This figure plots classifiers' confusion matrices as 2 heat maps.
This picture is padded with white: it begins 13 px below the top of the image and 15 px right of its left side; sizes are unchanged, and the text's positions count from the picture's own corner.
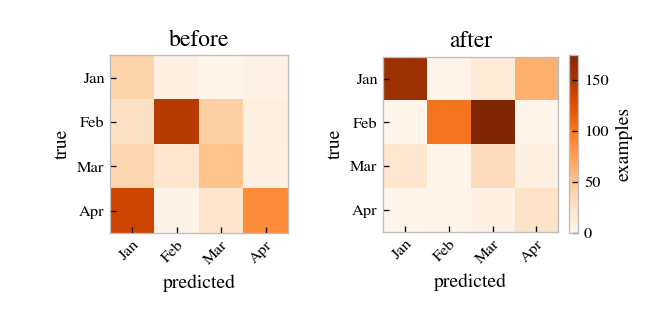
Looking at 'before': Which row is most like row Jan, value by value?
Mar
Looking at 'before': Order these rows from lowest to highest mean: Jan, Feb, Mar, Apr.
Jan, Mar, Feb, Apr
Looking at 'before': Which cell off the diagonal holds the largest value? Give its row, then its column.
Apr, Jan
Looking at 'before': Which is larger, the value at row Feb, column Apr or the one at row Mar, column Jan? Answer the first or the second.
the second
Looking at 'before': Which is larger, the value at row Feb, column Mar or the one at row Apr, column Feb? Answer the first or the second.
the first
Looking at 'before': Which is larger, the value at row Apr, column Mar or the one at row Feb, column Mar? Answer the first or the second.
the second
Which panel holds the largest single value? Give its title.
after
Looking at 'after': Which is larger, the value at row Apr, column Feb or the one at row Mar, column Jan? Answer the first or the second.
the second
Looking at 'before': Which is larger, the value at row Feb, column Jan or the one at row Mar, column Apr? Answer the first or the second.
the first
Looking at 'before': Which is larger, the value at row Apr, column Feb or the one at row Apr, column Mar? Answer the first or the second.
the second
